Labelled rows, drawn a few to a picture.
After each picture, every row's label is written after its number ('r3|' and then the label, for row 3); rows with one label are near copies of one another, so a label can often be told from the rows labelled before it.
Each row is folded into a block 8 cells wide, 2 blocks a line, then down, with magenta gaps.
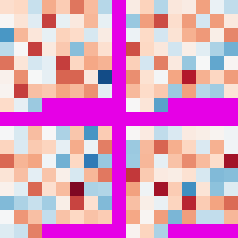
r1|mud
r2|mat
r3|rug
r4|mat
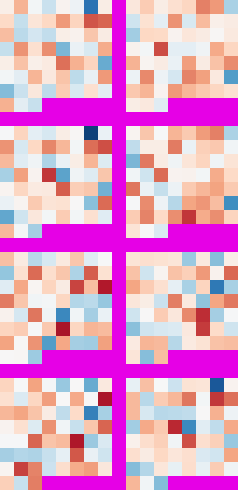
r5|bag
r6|mud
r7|bag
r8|mud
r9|mat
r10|rug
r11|rug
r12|bag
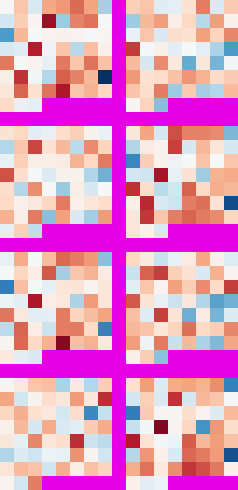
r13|mud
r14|mat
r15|mat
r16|mud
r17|mud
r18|mat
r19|rug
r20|mud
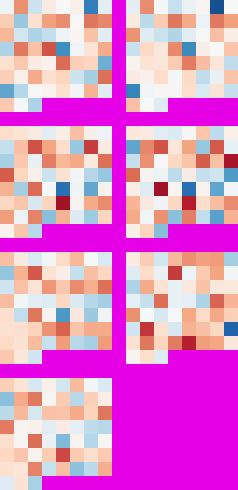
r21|bag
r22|bag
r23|mat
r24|mat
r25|mat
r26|mud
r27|mat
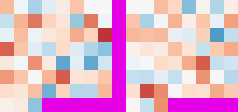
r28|mat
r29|rug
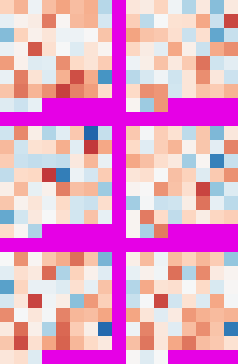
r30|mud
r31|rug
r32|bag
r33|rug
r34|mud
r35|mud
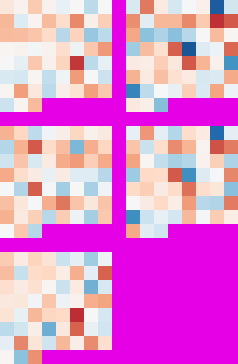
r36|rug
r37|bag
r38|mat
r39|bag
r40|rug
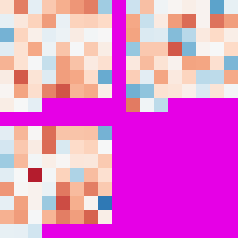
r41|mud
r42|bag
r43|mud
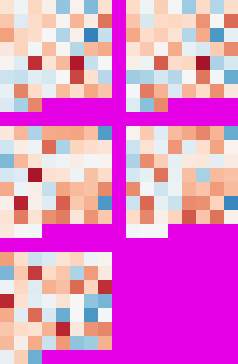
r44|rug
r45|rug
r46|mud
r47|mud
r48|mat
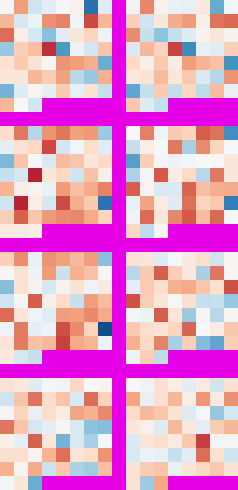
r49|bag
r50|bag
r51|mud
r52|mud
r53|mud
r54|mat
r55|mat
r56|rug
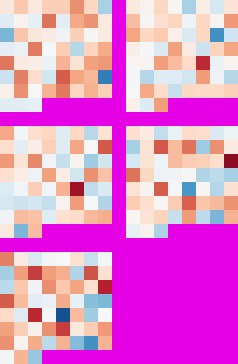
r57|mud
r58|rug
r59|rug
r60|mat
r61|mat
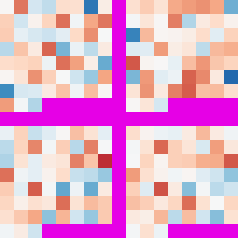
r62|bag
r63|mud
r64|mat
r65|mat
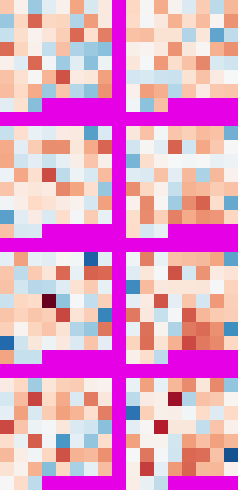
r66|mat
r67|rug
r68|bag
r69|mud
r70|bag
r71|mud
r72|mat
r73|mud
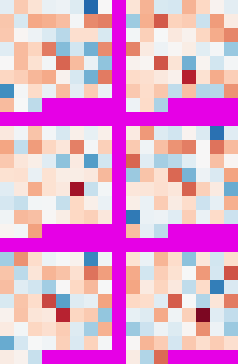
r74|bag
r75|mat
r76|rug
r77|bag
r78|bag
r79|rug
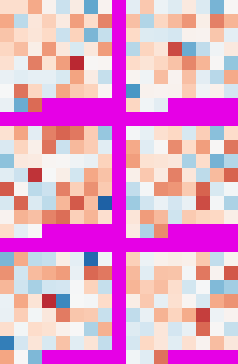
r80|rug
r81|bag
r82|mud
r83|rug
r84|bag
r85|rug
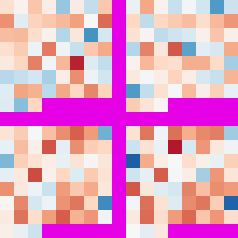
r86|rug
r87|bag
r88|mud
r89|mud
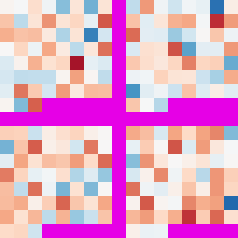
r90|rug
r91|bag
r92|mat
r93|mud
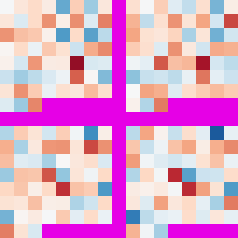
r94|rug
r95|rug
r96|bag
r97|bag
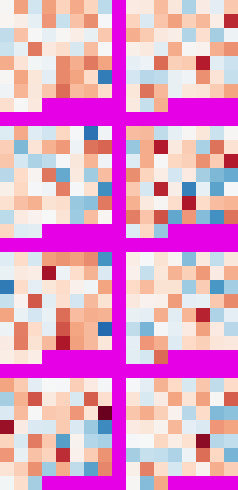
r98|mud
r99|rug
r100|bag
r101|mat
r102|mud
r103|rug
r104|mat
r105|rug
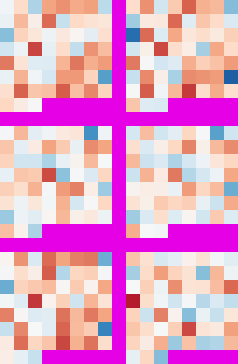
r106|mud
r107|mud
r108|bag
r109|bag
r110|mud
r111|mat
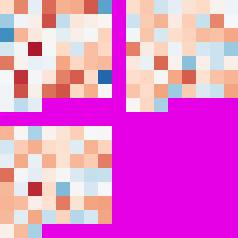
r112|mud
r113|mat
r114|mat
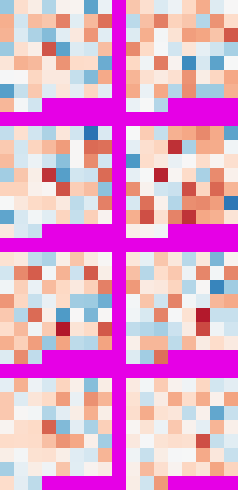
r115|bag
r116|mat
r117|bag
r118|mud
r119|mat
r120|rug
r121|bag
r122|rug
